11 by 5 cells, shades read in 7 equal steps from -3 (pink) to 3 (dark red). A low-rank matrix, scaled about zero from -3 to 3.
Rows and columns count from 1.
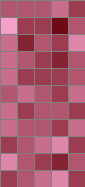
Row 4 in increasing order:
-1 0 0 1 2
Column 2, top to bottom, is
0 1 2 0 1 -1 1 0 0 0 0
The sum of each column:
-8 4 2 6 0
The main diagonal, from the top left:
0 1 0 2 0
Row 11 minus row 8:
2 0 -1 -3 2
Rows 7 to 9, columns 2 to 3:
1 0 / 0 0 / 0 -1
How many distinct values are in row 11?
4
